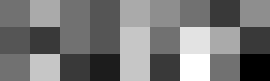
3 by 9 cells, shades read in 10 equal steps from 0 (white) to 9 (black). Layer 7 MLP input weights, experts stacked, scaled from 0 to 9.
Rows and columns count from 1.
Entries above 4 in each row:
5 6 6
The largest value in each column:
6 7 7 8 3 7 5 7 9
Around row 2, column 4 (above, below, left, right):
6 8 5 2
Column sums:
16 12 17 20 7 16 6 15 20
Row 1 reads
5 3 5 6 3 4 5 7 4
